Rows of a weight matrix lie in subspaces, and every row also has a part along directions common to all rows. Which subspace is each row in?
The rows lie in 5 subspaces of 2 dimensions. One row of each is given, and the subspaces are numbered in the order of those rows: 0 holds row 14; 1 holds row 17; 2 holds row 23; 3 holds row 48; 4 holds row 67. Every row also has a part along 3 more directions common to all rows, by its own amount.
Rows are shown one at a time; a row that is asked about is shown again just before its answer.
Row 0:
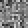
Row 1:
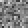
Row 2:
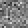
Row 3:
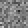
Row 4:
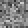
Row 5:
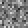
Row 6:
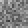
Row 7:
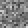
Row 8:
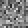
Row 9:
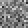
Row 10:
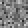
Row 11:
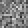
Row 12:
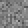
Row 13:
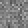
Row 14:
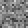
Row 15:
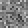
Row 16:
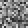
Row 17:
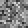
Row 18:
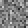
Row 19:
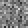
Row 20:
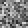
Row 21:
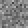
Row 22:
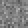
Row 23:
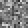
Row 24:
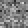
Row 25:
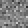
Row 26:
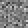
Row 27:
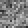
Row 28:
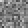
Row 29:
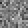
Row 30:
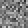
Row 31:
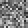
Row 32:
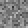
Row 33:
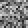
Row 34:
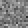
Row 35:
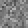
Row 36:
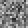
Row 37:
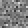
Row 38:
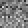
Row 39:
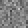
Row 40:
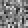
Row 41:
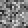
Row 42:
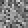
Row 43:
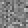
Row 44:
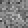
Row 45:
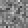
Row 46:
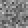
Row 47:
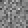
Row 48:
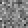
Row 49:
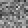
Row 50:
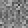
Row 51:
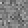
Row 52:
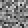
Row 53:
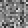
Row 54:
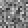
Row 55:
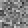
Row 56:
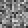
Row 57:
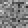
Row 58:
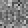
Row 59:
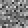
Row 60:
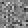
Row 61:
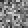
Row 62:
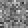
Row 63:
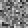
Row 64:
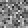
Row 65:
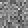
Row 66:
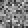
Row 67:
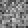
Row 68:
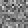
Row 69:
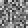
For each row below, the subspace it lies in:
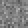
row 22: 3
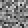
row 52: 4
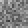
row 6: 2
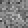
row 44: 3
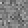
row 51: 3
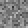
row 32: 1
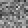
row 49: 0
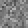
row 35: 0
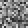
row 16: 3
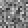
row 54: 2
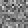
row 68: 1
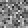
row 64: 1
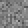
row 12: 1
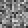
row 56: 1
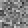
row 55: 2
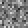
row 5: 3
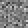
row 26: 1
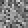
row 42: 1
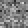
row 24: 0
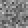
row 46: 4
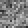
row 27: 1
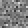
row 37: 4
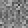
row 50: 0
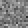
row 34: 4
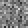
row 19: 3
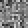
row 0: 2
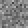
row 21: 4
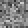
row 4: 0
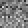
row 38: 2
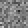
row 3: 0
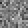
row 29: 3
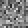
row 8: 4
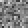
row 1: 2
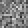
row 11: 4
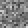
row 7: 1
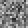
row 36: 4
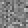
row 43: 1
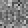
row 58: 0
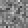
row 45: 2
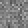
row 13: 3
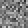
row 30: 4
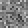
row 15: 3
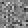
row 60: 1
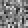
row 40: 3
